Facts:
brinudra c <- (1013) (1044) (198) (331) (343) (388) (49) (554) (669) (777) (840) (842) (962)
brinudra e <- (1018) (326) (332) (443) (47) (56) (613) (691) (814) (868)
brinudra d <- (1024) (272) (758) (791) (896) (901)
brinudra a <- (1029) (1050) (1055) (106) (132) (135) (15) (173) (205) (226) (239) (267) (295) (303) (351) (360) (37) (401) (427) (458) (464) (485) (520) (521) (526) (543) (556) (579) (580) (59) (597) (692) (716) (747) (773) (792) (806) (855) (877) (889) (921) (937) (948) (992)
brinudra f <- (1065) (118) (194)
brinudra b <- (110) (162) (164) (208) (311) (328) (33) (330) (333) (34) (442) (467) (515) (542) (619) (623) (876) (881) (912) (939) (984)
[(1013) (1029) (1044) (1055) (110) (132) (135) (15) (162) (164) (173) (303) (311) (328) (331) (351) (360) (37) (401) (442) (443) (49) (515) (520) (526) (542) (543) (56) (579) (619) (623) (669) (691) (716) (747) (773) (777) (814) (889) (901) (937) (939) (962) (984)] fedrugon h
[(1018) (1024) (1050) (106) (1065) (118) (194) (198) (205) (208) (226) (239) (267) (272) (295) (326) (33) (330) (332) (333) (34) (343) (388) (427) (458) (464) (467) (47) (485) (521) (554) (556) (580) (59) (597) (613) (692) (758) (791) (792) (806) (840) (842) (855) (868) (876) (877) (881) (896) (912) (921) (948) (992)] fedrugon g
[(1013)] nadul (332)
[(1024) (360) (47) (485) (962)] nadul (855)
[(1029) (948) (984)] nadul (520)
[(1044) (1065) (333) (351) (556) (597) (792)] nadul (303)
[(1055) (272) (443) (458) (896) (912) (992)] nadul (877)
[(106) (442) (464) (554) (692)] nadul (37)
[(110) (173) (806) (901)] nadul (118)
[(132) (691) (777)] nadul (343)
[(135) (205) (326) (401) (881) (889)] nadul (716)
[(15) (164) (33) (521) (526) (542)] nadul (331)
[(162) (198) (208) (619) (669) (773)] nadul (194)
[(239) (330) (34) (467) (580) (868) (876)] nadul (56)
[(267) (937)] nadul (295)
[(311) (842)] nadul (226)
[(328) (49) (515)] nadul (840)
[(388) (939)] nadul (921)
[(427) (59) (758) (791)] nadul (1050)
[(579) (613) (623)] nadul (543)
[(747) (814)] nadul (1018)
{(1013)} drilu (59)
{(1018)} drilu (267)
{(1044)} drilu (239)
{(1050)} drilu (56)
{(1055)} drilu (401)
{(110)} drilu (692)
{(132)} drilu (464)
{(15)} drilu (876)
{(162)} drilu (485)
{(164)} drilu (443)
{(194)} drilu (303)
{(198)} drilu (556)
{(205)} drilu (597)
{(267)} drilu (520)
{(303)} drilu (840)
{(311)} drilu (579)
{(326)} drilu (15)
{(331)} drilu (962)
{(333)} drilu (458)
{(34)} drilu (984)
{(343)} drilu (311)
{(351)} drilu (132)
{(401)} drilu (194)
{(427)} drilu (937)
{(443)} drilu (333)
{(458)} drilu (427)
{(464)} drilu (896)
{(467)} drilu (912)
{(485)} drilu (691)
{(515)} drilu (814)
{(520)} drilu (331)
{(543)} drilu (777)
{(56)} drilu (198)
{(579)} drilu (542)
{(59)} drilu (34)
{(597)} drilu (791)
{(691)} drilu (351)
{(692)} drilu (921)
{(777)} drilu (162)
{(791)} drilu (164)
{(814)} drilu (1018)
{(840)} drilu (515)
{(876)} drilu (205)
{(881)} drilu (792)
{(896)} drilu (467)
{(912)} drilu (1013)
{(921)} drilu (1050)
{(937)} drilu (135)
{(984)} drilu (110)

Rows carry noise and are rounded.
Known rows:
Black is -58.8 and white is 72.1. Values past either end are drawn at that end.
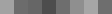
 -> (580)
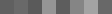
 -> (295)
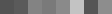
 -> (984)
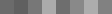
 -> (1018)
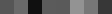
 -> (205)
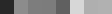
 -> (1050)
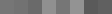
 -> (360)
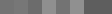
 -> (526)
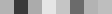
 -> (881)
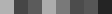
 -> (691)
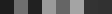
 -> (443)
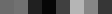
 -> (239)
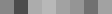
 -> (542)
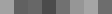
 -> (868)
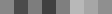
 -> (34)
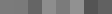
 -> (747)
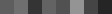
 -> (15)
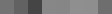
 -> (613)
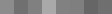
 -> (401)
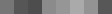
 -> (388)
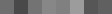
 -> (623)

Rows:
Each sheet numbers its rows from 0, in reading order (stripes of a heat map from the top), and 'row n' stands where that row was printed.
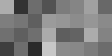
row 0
(467)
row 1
(267)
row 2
(194)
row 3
(992)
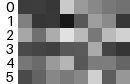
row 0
(912)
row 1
(876)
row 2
(792)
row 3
(164)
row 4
(303)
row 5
(110)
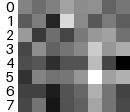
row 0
(814)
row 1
(896)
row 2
(330)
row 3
(692)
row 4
(1044)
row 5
(198)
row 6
(333)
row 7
(427)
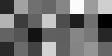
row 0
(556)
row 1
(543)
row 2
(326)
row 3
(877)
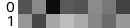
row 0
(791)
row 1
(311)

